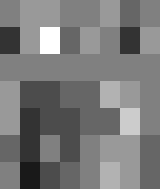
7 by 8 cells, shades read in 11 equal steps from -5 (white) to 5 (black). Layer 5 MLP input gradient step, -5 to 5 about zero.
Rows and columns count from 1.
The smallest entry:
-5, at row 2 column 3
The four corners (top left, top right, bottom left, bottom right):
0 0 0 1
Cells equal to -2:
2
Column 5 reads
0 -1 0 1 1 0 0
